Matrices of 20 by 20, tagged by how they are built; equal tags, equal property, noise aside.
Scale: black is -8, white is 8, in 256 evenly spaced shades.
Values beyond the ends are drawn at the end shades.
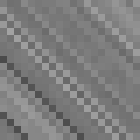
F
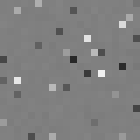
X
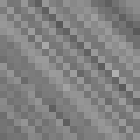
F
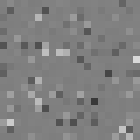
X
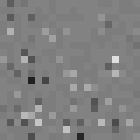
X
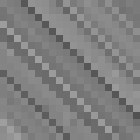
F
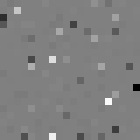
X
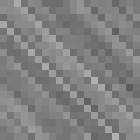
F
